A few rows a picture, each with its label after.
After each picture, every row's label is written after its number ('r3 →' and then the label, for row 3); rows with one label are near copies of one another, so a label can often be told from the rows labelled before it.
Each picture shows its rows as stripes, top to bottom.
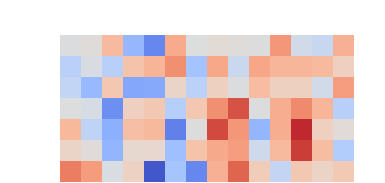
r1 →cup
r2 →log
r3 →cup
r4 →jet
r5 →jet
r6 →jet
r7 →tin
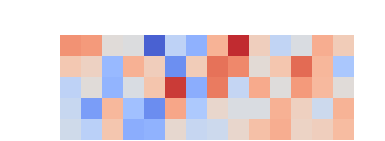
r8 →tin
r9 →jet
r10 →log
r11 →cup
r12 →cup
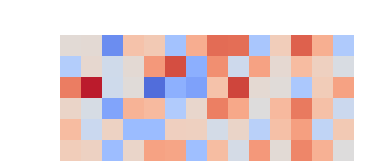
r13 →jet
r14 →log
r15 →tin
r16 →jet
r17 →cup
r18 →log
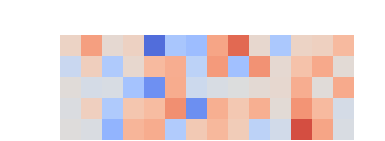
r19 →tin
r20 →log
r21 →cup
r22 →log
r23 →jet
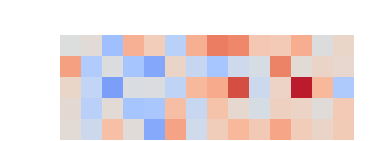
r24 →jet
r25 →cup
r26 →jet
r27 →cup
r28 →cup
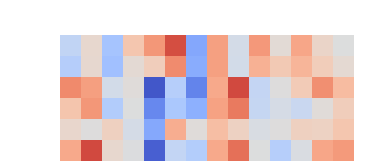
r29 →log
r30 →log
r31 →tin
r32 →tin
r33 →cup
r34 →tin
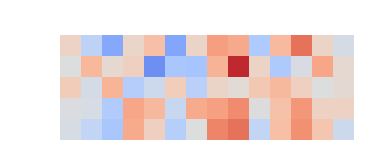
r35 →jet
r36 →tin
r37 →cup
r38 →jet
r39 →jet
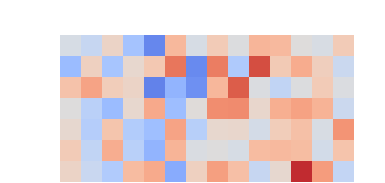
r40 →cup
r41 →log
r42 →tin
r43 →jet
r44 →cup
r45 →cup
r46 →jet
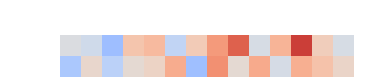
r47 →jet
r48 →log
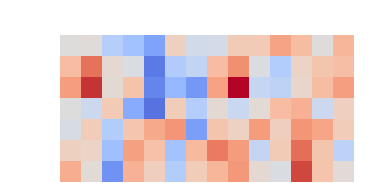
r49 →cup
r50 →tin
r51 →tin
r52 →cup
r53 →log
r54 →jet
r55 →jet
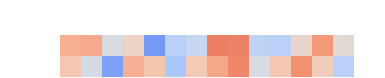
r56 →tin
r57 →jet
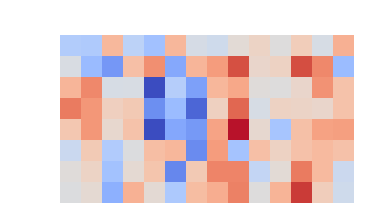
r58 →cup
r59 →jet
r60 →tin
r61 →tin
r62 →tin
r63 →log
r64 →jet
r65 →jet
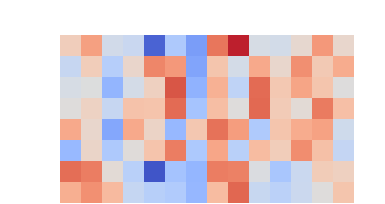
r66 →tin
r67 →log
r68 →log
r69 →log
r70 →jet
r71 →log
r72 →tin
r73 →tin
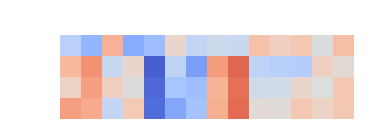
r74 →cup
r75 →tin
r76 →tin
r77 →tin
